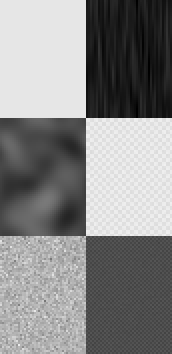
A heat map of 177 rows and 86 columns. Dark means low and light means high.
It is made of 3 by 2 panels. Panel 1,1: very high, flat. Panel 1,2: very low, streaked downward, faint in contrast. Panel 2,1: low, smooth. Panel 2,2: very high, checkered, faint in contrast. Panel 3,1: high, fine-grained. Panel 3,2: low, checkered, faint in contrast.
